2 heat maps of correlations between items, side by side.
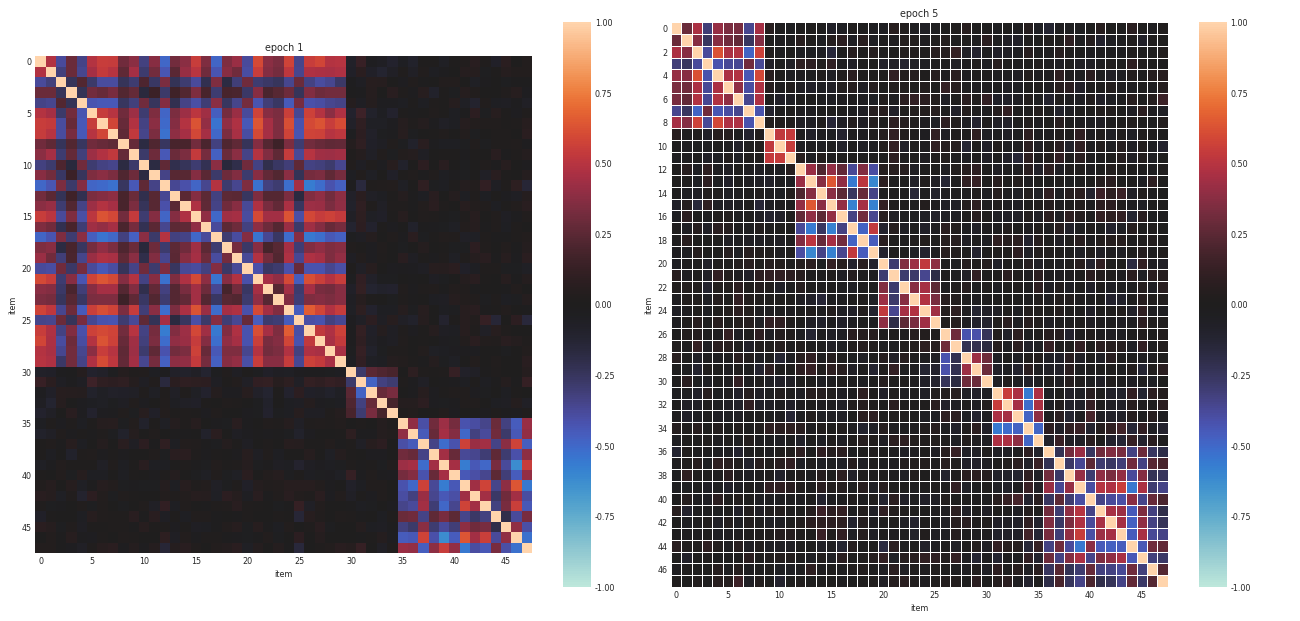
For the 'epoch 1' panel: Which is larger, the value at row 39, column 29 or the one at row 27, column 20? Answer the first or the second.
the first
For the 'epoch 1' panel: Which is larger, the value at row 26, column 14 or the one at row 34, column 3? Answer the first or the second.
the first
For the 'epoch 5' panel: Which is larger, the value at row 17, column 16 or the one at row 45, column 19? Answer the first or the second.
the second
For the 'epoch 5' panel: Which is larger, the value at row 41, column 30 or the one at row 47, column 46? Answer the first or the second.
the second
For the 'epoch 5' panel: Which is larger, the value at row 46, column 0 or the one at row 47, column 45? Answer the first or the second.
the first
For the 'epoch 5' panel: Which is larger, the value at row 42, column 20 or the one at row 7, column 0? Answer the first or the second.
the first
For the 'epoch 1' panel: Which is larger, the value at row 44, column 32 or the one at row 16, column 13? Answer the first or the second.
the second
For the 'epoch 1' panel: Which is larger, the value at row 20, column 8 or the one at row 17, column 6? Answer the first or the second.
the first
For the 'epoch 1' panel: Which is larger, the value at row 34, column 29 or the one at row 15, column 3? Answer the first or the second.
the second
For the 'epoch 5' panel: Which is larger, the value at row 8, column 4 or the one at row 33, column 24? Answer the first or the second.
the first
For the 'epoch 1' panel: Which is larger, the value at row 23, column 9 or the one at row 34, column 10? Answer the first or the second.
the first
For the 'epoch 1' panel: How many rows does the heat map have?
48
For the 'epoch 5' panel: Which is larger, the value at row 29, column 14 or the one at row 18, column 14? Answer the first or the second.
the second
